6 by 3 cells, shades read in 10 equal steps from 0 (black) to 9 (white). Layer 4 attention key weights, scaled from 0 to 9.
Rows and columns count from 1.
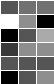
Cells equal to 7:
0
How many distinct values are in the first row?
2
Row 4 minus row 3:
2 2 -1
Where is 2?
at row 4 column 1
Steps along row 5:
same same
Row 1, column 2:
4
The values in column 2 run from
3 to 5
